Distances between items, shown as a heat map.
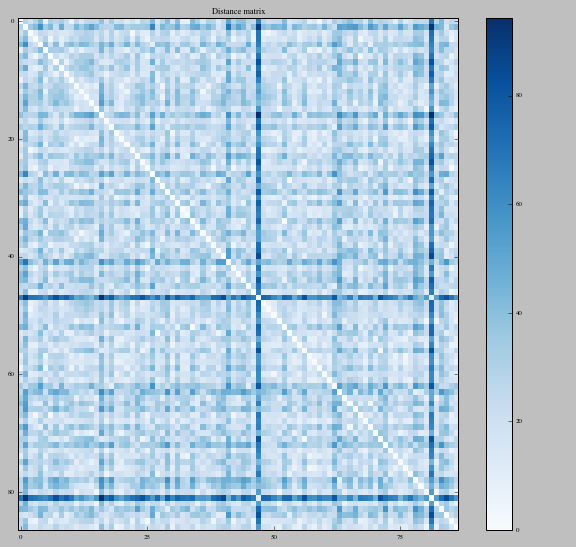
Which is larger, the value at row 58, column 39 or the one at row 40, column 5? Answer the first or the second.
the second
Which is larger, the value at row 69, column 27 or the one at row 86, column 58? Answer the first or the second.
the first
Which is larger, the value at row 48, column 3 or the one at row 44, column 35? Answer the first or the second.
the second
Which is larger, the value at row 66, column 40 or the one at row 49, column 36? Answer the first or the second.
the first
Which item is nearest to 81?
47
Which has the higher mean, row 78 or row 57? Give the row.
78
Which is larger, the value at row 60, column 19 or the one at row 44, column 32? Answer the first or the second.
the second
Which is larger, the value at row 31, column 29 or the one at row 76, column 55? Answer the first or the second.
the first
